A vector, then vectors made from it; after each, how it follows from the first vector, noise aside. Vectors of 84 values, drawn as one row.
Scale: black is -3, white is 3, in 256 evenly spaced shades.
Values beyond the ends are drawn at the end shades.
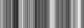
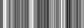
reversed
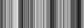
negated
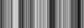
negated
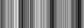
negated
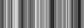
negated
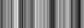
negated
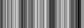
negated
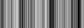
negated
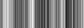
reversed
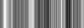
reversed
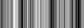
negated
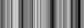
negated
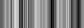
negated
